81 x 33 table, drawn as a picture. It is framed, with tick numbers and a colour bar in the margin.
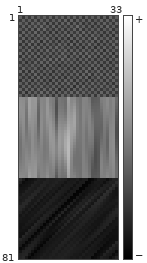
It is made of 3 by 1 panels. Panel 1,1: low, checkered. Panel 2,1: middling, streaked downward. Panel 3,1: very low, slanting up to the right, faint in contrast.
